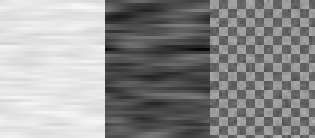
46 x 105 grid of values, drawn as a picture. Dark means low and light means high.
The table splits into one row of 3 panels. Panel 1,1: very high, streaked across, faint in contrast. Panel 1,2: low, streaked across. Panel 1,3: middling, checkered, strong in contrast.
